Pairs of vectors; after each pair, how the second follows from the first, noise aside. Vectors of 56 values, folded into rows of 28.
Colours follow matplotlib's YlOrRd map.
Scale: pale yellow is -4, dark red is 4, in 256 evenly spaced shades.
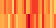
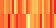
negated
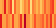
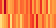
wrapped around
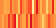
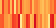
shuffled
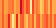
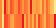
shuffled
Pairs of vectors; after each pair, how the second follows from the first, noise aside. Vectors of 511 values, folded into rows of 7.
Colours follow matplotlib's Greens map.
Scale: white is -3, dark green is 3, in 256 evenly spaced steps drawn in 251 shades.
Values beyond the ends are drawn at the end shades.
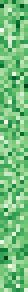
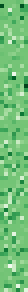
partly zeroed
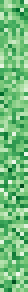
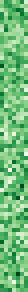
sign-scrambled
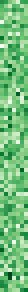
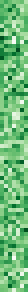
shuffled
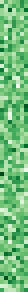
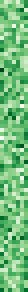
shuffled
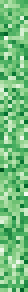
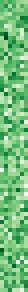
sign-scrambled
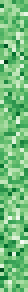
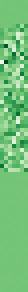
partly zeroed
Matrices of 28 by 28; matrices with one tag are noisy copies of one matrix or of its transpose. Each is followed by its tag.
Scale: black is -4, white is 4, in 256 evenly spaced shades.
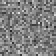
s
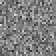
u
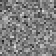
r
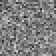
r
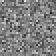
u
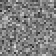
r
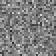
s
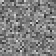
u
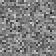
u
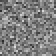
r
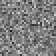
s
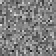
u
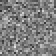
r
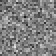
r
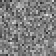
r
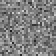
s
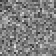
r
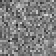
r
